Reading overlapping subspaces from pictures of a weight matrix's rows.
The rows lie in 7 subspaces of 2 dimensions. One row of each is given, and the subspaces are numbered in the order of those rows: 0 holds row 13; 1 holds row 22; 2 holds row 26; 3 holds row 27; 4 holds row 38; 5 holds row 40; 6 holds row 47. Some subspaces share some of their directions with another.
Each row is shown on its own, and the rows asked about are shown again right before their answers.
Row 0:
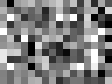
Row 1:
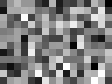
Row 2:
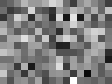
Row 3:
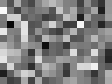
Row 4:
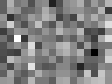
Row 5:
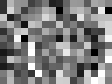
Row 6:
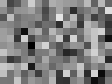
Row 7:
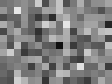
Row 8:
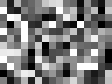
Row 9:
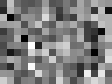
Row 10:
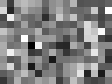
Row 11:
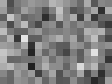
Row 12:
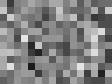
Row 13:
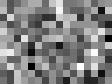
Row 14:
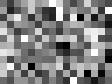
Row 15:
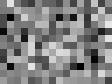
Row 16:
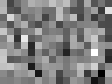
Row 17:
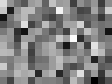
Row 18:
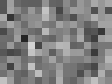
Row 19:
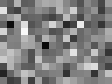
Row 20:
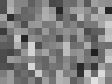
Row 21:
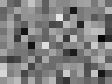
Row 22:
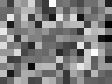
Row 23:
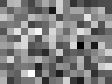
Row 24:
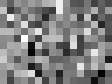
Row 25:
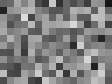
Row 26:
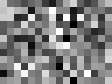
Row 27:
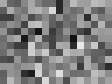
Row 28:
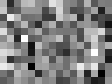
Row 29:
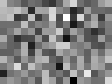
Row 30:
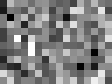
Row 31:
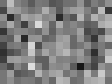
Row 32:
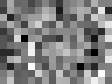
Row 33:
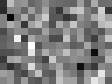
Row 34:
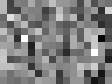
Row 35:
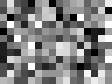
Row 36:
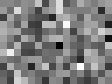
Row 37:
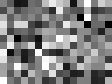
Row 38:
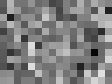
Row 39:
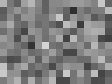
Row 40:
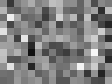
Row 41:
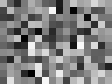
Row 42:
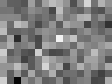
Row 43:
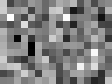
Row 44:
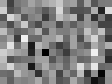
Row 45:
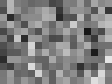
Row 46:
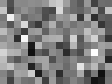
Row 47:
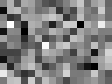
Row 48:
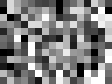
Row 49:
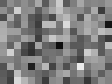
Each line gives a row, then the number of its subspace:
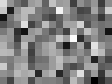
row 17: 5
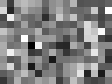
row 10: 4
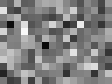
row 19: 6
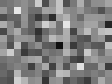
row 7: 0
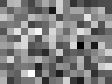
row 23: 3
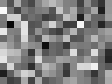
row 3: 6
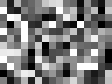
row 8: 6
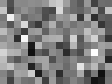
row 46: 3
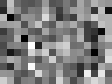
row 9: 4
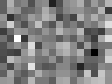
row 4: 1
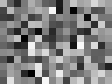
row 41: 3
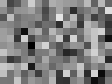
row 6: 6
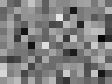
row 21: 6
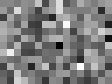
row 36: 0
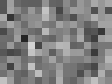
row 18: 4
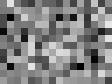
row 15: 5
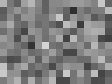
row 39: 6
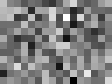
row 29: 2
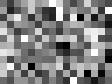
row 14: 2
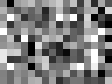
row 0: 5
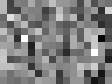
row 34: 0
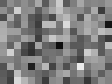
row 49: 0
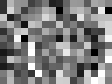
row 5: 5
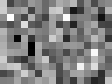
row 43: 2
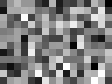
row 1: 1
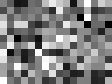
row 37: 4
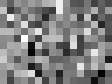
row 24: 3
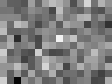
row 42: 4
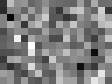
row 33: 2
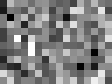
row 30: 2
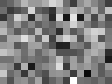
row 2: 2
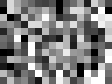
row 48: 1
